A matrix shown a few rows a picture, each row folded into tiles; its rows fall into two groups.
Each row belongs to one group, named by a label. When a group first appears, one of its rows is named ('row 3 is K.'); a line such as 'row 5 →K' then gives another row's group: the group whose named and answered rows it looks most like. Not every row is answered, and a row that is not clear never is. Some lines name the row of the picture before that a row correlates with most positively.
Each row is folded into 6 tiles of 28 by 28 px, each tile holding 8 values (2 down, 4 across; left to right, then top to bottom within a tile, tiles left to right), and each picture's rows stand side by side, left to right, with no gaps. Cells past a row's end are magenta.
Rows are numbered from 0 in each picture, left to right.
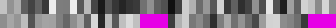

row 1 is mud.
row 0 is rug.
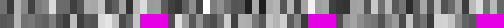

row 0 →mud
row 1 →mud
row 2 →mud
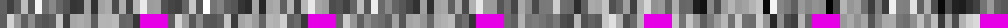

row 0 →mud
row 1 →mud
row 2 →mud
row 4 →rug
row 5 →rug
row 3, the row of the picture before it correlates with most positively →0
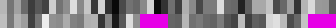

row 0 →rug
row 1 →mud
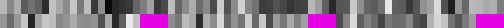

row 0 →rug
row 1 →rug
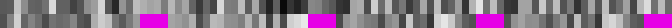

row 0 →mud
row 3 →mud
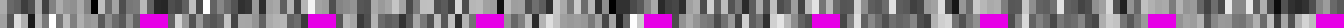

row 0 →rug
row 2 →mud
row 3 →rug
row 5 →mud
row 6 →mud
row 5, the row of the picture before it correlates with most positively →0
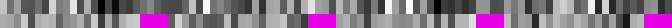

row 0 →rug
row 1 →mud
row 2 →rug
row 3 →rug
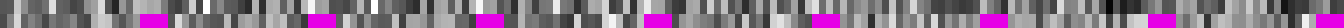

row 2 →mud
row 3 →mud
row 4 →mud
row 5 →rug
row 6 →rug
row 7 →rug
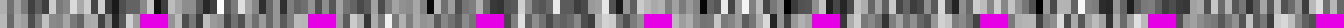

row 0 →rug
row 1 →rug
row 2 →rug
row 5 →mud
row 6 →rug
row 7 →mud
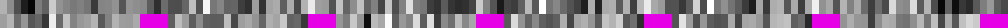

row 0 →rug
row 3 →mud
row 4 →mud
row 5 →rug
